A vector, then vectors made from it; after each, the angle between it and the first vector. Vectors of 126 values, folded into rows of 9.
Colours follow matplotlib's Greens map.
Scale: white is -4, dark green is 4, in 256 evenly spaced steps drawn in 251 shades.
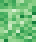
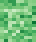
nearly parallel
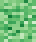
partly opposed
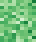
orthogonal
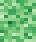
partly opposed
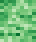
partly aligned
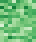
orthogonal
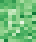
nearly parallel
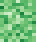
partly aligned
